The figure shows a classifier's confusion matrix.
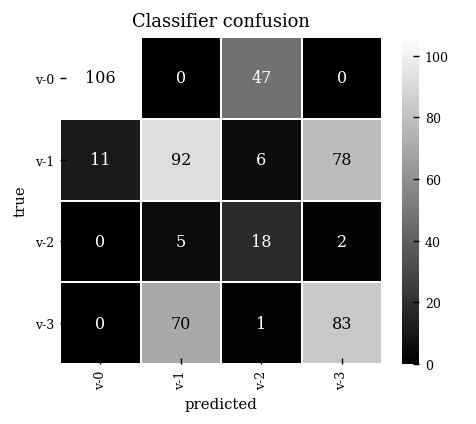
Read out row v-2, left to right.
0 5 18 2
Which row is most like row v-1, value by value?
v-3
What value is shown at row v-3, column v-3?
83
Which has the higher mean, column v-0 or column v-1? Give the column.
v-1
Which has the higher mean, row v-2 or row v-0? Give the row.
v-0
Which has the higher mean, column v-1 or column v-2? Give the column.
v-1
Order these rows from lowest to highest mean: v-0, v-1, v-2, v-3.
v-2, v-0, v-3, v-1
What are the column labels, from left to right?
v-0, v-1, v-2, v-3
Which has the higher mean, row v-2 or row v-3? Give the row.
v-3
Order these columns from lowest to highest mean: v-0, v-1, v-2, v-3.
v-2, v-0, v-3, v-1
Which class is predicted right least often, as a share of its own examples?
v-1
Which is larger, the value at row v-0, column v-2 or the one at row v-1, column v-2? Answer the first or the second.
the first
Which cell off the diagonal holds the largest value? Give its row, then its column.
v-1, v-3
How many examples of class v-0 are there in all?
153
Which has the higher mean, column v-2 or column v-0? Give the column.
v-0
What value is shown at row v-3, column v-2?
1
